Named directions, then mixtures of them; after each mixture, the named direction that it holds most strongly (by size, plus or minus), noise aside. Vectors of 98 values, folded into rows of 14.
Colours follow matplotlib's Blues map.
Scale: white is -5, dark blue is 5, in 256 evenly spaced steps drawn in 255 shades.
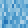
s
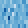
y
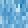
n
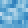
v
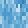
n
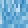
n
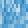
n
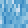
n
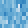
n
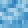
v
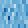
y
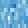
y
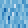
y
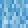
s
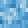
v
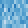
s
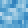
v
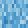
s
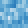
v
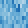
n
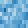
v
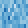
y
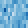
y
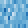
y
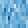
y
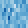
y
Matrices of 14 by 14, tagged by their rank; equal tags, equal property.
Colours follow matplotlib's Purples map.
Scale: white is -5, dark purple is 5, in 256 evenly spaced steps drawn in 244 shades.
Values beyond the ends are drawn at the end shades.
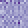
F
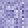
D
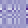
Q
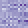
F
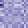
D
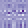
D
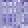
D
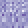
F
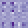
D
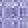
D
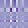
Q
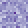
F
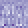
F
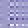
Q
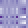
Q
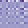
Q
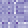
D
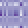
Q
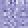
F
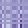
Q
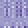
D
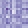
D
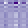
Q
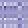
Q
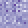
F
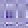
Q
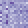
F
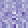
F
